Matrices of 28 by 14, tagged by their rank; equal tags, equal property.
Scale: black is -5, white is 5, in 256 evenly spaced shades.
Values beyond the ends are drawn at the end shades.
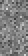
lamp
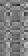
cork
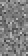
lamp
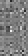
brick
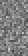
lamp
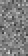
lamp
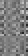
cork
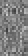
brick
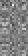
brick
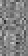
brick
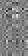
cork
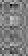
cork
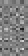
cork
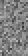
lamp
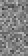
lamp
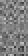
brick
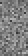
lamp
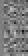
brick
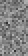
lamp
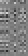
cork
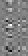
cork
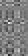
cork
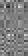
cork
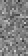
lamp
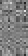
brick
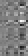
cork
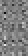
brick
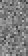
lamp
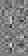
brick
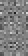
brick
